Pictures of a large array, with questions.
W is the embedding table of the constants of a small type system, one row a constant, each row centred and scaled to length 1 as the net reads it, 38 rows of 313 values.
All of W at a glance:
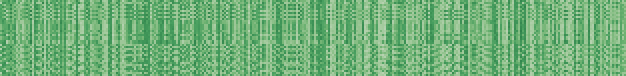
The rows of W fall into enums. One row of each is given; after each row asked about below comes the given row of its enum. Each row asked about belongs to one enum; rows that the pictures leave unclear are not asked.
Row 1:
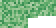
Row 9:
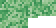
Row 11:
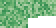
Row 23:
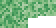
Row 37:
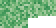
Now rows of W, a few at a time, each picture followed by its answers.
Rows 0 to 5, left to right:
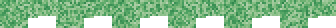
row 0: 37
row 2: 23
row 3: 11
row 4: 23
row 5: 9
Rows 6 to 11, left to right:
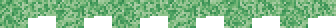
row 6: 23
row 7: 9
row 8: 23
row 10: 11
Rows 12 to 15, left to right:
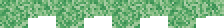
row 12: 37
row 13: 37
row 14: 37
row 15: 11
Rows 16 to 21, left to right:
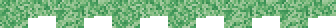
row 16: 37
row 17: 9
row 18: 37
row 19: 37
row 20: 9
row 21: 9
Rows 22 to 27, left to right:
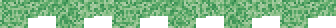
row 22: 1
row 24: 1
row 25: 11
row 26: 23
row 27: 1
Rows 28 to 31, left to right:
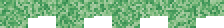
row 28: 11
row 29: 23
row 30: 37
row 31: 9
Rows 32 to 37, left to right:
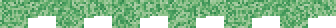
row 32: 1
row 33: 11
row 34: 23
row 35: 9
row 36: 1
